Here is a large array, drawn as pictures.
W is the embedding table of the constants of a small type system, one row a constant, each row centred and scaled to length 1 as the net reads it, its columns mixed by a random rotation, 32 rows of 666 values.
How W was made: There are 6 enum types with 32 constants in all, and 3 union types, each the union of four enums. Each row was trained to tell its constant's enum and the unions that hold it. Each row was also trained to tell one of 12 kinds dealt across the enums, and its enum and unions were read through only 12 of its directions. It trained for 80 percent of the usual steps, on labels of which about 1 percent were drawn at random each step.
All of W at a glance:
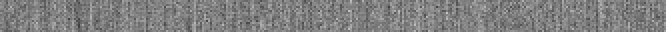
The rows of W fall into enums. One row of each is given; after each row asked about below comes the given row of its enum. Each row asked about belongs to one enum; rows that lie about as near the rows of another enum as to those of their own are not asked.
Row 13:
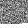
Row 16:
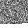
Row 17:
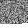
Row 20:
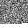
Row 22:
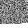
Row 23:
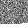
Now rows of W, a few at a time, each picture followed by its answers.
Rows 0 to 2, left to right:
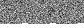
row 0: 16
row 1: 17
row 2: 23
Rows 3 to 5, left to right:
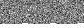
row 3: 16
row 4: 13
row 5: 20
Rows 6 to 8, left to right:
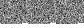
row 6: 20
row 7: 22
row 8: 20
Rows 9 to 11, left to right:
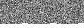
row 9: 13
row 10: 17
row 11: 17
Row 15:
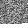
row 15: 17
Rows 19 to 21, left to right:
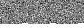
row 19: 22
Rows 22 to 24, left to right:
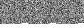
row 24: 22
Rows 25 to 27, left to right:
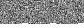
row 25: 22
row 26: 23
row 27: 20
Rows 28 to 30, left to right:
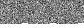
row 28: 23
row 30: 22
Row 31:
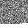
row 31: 13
